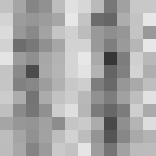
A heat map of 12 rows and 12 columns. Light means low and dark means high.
Slope: none. Calmest part: bottom left. Stripes: upright, repeating 2 times.
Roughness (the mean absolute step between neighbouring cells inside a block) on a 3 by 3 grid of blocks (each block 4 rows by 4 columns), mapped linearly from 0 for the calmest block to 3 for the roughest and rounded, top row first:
122 / 312 / 022
